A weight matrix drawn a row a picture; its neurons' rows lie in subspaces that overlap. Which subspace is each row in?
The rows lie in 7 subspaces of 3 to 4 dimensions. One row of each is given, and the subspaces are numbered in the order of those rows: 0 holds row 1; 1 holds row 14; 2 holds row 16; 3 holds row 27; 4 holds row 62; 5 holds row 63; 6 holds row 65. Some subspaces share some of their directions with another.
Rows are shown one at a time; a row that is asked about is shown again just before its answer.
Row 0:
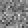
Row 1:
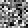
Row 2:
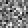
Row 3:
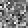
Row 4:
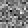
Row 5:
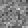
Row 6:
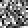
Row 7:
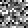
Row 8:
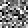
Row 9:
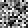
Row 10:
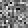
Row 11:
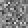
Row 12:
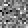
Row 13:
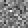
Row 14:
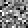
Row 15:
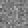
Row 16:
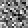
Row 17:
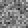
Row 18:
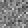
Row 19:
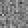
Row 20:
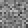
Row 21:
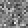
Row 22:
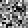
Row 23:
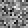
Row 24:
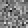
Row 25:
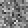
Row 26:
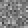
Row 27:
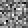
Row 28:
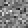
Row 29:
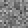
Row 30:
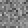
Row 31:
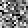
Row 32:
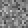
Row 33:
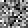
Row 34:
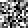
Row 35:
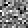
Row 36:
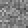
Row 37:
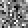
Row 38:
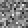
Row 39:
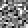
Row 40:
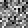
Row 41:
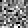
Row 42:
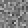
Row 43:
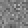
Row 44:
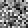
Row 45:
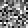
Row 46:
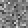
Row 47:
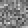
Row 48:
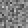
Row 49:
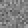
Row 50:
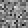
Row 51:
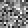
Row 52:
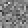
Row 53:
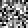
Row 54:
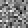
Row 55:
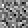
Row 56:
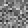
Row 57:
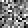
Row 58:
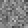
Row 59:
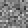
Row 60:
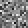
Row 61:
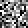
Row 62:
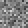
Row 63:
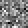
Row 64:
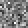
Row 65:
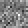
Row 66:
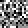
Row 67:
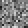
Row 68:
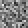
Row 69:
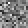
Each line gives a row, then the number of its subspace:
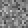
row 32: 1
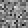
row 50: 2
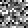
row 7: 1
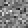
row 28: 1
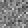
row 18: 4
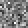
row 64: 0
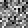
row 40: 4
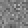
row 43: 3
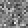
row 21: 0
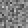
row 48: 3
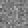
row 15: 0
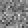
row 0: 6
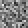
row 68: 2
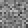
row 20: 6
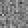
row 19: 3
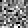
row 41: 5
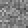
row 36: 5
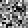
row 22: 6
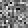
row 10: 3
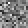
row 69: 2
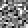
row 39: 0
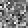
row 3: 0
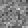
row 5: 6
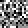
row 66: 3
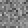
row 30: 3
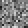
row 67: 5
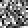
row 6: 6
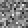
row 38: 3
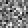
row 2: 6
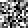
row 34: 1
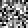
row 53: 5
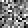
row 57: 5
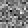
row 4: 2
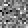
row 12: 1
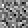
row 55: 2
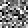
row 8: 2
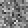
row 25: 2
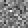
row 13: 5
